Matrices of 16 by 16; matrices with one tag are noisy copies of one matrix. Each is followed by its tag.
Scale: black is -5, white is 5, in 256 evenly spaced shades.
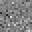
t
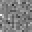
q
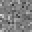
q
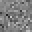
t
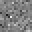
t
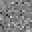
t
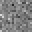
q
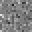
q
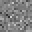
t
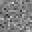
t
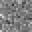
q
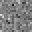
q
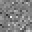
t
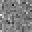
q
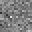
t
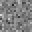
q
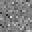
t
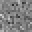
q
